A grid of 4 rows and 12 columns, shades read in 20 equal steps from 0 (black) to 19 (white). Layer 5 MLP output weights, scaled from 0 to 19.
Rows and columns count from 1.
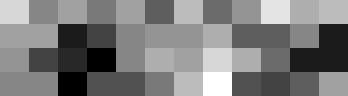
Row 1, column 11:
13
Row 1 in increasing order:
7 8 9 10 11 12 12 13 14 14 16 17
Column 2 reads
10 12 5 10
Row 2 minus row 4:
2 2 2 -1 4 2 -3 -6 1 2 3 -10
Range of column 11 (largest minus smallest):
11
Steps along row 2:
same down up up up same up down same up down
